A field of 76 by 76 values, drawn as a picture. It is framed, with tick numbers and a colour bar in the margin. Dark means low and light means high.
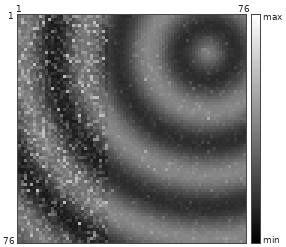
Slope: none. Seam: vertical, 40% of the way across, the right part calmer. Rings: centred on the top right. Odd rows or columns: none. Mirror symmetry: none.
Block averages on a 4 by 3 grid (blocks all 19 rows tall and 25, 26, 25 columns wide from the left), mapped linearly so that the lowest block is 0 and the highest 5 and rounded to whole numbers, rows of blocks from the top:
540 | 445 | 444 | 353
